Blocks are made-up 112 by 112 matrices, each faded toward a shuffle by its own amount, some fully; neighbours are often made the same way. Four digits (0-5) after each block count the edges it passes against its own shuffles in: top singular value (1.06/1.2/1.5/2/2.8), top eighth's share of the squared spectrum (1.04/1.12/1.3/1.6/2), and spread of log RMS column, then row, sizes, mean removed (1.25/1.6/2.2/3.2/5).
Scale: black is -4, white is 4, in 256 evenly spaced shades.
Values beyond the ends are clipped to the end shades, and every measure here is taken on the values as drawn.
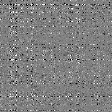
2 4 3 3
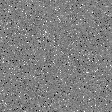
0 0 0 0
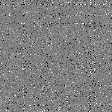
2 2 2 2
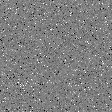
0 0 0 0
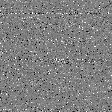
2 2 0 2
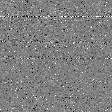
3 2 0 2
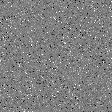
0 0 0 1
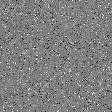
0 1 0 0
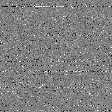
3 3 0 3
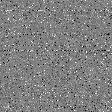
2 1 0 2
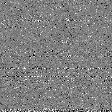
2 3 1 3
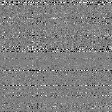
3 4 2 4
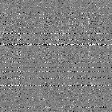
3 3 2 4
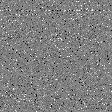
2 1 0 1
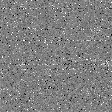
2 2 0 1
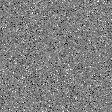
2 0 0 0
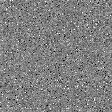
3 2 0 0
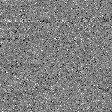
3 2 0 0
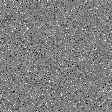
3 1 0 0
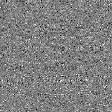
4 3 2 2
